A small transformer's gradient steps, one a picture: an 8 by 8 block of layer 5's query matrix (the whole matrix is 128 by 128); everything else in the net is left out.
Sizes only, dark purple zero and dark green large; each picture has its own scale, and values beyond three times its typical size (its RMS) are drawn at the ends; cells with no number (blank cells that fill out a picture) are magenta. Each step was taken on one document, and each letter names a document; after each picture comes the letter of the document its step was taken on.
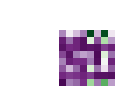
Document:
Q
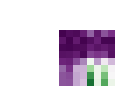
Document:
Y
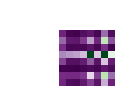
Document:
Q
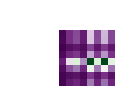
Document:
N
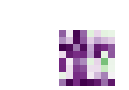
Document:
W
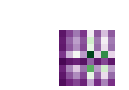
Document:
N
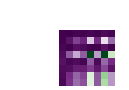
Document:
Q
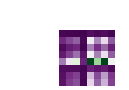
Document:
N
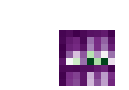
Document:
N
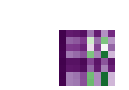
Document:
Q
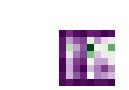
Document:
W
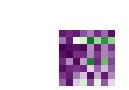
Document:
Y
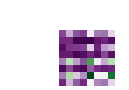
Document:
W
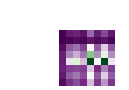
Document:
N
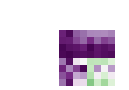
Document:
Y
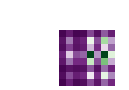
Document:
Q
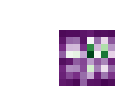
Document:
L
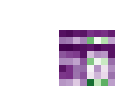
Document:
Y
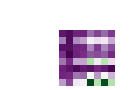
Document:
Y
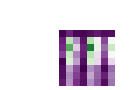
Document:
W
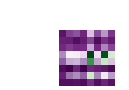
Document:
L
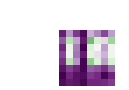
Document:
W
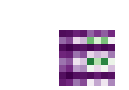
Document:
Y
